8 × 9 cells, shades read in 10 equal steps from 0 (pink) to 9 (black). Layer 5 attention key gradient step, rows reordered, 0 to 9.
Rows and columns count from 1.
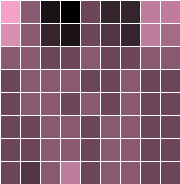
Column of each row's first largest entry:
4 4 3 1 1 1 1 2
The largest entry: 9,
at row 1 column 4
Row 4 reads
5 4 4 4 5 5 4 5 5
